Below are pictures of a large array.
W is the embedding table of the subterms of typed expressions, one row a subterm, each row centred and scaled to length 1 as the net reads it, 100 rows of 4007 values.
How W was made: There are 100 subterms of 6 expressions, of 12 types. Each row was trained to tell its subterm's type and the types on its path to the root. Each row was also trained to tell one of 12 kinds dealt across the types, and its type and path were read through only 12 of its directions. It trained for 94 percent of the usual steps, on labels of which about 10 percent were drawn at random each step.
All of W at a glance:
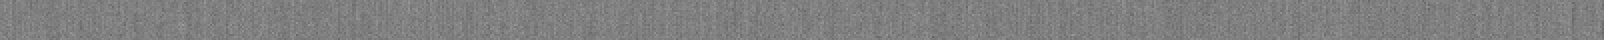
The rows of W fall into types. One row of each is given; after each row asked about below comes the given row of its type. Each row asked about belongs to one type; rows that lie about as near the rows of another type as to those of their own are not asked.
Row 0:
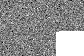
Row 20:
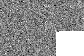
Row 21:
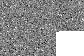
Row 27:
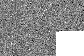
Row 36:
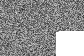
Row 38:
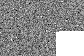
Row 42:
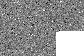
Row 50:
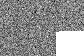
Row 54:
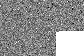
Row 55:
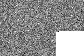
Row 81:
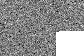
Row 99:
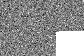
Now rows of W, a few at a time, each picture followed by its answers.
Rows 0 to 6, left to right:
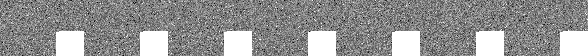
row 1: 20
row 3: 0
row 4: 42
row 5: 27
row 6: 21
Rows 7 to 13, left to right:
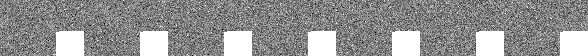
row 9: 50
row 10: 21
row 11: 27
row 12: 20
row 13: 54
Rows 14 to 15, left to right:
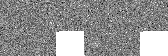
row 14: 54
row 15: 27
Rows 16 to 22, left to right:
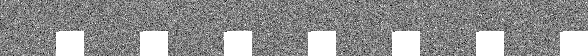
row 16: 99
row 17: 38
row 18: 50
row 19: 54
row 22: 99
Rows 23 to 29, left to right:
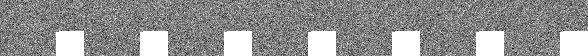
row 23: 50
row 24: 55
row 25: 38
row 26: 42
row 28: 27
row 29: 99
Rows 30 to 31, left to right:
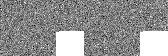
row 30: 20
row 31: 38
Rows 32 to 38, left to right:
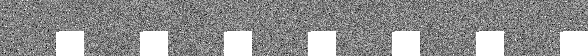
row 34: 50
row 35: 99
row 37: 50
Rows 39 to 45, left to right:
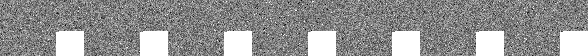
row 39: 36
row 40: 20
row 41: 0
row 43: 42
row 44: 27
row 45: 99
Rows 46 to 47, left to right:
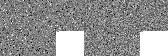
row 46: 0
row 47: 99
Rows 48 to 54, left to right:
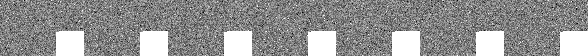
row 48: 38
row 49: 55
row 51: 55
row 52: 42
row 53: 38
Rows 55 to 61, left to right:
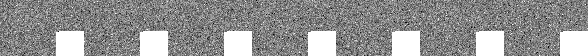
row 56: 20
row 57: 81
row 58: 42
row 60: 27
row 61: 54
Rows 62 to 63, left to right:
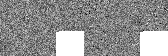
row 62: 36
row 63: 42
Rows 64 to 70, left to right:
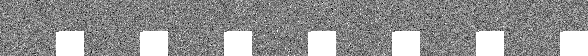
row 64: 36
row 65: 42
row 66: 81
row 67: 38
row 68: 81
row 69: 20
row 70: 0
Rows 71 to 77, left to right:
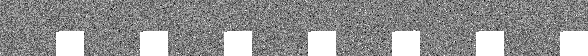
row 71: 42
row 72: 54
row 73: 27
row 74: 54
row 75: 21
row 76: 99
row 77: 55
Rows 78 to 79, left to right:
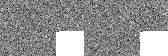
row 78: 54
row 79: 20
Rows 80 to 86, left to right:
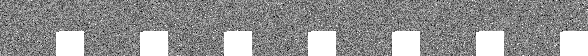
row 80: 27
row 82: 55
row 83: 81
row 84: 81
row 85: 42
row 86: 21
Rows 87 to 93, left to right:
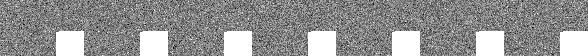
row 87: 36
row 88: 21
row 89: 0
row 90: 20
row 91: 36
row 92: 38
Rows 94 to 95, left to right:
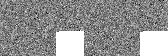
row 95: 54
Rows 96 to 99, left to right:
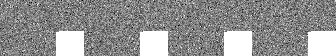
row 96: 99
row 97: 50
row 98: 54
